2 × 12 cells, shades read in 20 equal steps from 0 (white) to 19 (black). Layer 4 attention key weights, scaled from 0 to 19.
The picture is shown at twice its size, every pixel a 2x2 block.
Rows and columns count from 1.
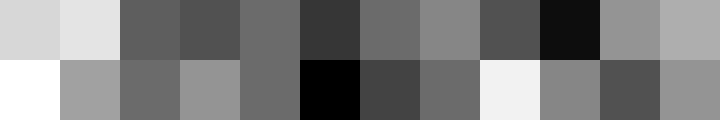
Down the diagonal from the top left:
3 7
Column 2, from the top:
2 7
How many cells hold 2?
1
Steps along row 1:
down up up down up down down up up down down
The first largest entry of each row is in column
10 6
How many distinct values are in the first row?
10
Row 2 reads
0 7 11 8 11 19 14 11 1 9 13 8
